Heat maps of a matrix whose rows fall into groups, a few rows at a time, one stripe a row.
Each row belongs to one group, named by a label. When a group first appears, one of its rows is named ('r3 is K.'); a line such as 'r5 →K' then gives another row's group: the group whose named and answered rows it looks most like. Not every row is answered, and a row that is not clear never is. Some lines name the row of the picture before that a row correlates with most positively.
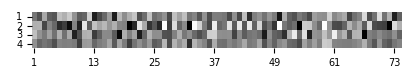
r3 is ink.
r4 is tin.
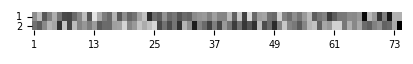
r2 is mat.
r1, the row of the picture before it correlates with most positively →2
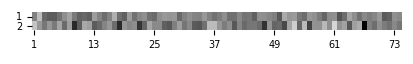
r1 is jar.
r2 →ink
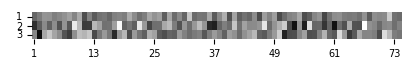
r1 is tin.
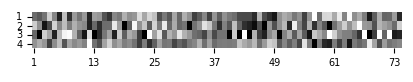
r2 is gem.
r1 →mat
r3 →tin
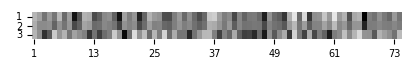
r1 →ink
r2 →ink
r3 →gem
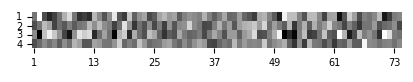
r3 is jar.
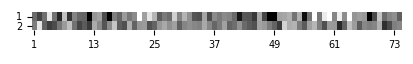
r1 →mat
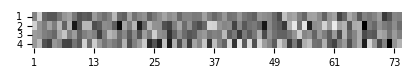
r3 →gem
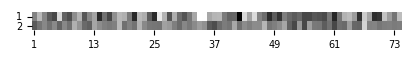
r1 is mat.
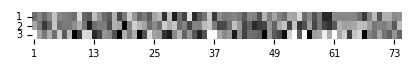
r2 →gem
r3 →ink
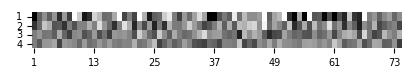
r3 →mat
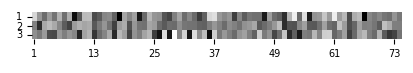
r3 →tin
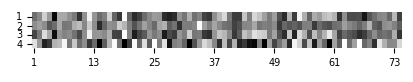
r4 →gem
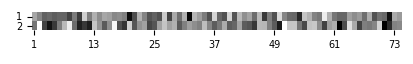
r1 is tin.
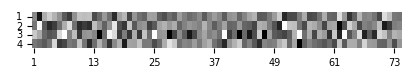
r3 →gem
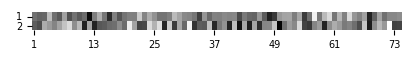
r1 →mat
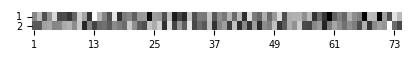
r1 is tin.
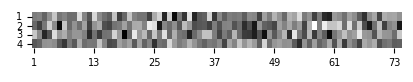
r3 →gem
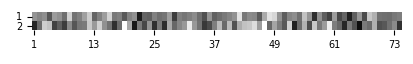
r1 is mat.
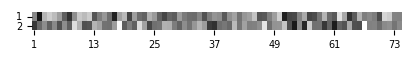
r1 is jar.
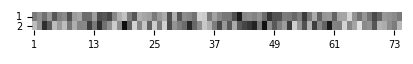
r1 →mat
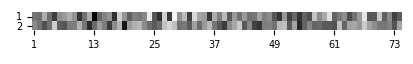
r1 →tin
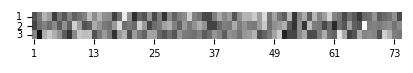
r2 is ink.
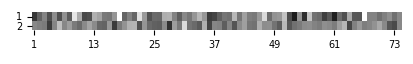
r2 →tin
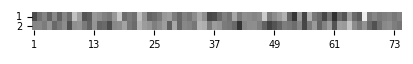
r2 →mat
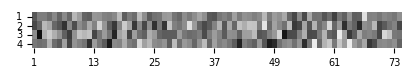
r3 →jar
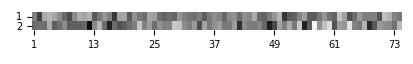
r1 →jar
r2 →mat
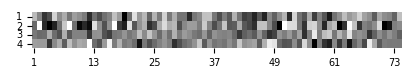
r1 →gem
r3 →mat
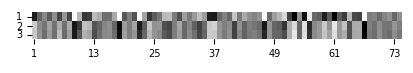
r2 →ink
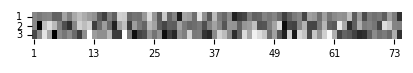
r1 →mat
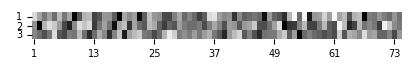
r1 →ink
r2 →jar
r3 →gem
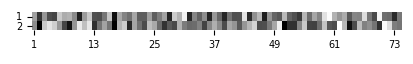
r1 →tin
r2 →jar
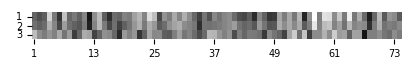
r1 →mat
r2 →mat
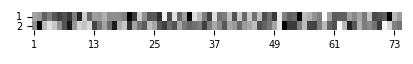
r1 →tin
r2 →jar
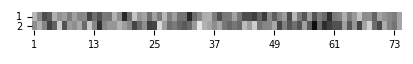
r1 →gem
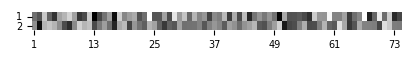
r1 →tin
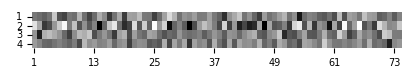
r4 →tin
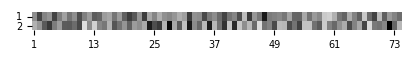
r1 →tin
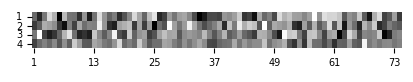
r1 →mat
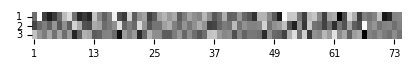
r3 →ink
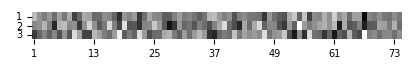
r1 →ink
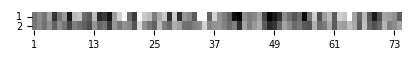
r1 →mat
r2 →mat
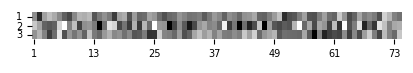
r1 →jar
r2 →gem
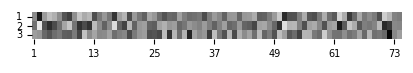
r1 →jar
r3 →tin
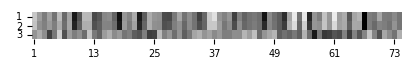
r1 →ink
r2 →ink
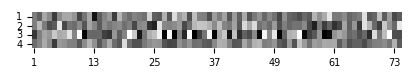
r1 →tin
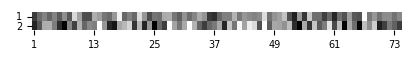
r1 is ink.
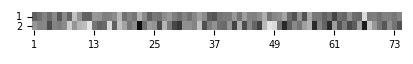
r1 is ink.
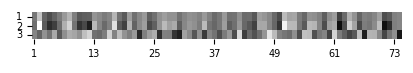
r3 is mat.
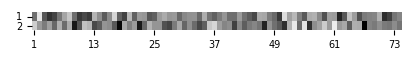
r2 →ink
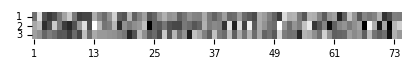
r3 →tin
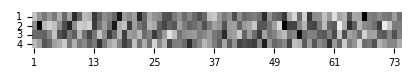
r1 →ink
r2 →jar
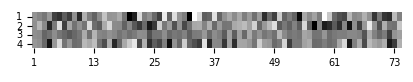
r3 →tin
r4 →tin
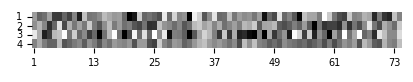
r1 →tin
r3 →gem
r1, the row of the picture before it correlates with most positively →1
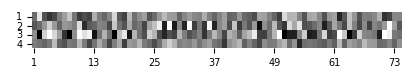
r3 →jar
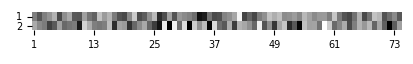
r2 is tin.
